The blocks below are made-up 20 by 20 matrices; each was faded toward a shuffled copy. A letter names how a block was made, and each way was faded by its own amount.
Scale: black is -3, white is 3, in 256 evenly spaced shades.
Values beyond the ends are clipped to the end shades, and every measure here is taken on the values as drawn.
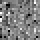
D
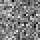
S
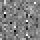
D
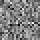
S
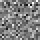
S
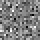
S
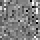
D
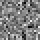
S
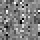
D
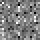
D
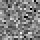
S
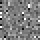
D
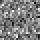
S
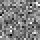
S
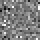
D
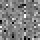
D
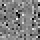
D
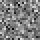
S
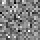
S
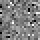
D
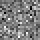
D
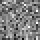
S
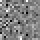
D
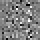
D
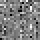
D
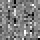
D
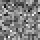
S
